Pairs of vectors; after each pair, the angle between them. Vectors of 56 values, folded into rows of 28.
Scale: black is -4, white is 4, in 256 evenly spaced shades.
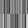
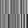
partly opposed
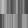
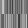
partly aligned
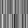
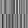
partly opposed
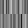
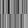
partly aligned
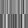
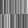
orthogonal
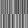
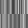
partly opposed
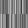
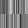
partly aligned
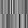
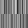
orthogonal
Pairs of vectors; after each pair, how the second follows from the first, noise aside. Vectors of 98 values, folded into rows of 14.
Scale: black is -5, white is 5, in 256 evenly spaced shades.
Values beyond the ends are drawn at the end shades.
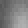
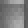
wrapped around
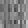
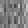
wrapped around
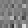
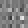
wrapped around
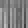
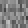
shuffled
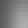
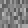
shuffled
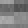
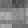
wrapped around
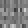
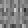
negated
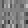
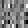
scaled up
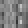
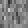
shuffled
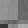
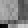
scaled up
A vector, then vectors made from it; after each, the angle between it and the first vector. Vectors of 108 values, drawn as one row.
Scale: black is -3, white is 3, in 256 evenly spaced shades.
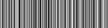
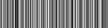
nearly opposite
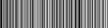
partly opposed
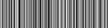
nearly parallel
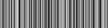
nearly parallel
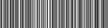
nearly opposite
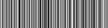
nearly parallel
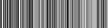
partly opposed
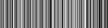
orthogonal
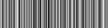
nearly parallel
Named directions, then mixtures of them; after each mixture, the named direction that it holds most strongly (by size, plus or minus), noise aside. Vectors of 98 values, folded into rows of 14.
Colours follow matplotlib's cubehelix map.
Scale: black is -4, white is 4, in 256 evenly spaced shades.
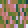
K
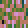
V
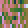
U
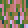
K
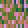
V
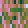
U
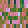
U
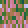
U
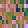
K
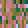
K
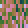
K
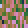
V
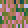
U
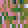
U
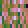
U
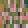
K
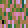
V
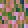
V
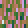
V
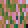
K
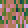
K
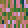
V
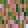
K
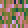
U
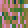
U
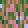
K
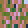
K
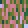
K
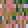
K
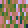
K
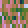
U
